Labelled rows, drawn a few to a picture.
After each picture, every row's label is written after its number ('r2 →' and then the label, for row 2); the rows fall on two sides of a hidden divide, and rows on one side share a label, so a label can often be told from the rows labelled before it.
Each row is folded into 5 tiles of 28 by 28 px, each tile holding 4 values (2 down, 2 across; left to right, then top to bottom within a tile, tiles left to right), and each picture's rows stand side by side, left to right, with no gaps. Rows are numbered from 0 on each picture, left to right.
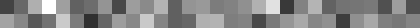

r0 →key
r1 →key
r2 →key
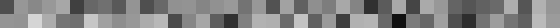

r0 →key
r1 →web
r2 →key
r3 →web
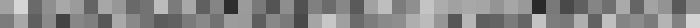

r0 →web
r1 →key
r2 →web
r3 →web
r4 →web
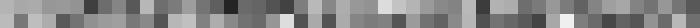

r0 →key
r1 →key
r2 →key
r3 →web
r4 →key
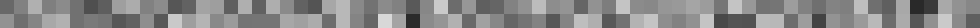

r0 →key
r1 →key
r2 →key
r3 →key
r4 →key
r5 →key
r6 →key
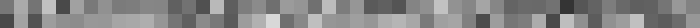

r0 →web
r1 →web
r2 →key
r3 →key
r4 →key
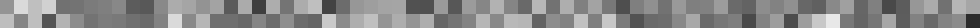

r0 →key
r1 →key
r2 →web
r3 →key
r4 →web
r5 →web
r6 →web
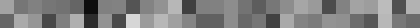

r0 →key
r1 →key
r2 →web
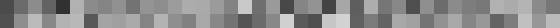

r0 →web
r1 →key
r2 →web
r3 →web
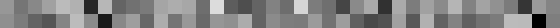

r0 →key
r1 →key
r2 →web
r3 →key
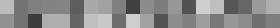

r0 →web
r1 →key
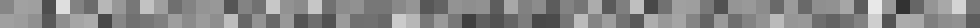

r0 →key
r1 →key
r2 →web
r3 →key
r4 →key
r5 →key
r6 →key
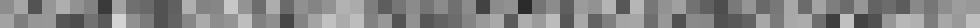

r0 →web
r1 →web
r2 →key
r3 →web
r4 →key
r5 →key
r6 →web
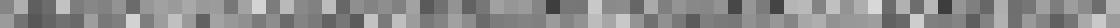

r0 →web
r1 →key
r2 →web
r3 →web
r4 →key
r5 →web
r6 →key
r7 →web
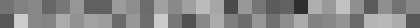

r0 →key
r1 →key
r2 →key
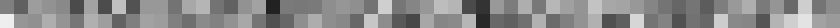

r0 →key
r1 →key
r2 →key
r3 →web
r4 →key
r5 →key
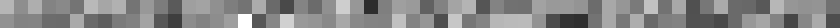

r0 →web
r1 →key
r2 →key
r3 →key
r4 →web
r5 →web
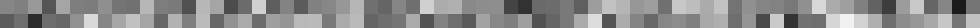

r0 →web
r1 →key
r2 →key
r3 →key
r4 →key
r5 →web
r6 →key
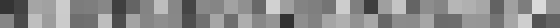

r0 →key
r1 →web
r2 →key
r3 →key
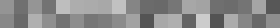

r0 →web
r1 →key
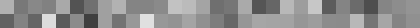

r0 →web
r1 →key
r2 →key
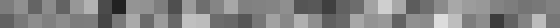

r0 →web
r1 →web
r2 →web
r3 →key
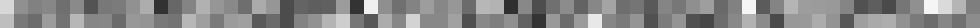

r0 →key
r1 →key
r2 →web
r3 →key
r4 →key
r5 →web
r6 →web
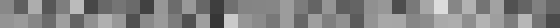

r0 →key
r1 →key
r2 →web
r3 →key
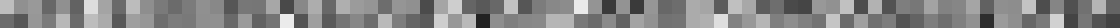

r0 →web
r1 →key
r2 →key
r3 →web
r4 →web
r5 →key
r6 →web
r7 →key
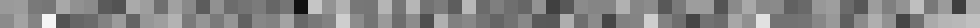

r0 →web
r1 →key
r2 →key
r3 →key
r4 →key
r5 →key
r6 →web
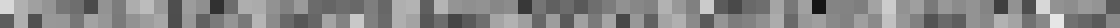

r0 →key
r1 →web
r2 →web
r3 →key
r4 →web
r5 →web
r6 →key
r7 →key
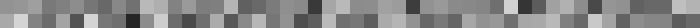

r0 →key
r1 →web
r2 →web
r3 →web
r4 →key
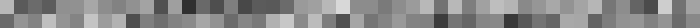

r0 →web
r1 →web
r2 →key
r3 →web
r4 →key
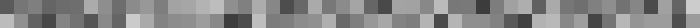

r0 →web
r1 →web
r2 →key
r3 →web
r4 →key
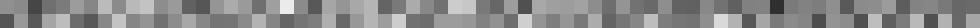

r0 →web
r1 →web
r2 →web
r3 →key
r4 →key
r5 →key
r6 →key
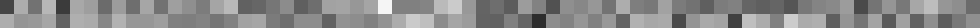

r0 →web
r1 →web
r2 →web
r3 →key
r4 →key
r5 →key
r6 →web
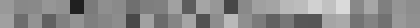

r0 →key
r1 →key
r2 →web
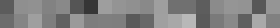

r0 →key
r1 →web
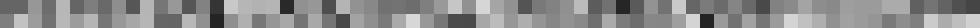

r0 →key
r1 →web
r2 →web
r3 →key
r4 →web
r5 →web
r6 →key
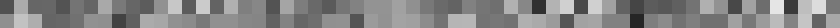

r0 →key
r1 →key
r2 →web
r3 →web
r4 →key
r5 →key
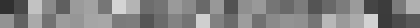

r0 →key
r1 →key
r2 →key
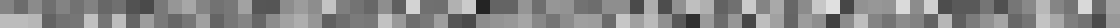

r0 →key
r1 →key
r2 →key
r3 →key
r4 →key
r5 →key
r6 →key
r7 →key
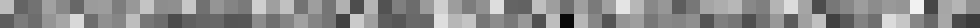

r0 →web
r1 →web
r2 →key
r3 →key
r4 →key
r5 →web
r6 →key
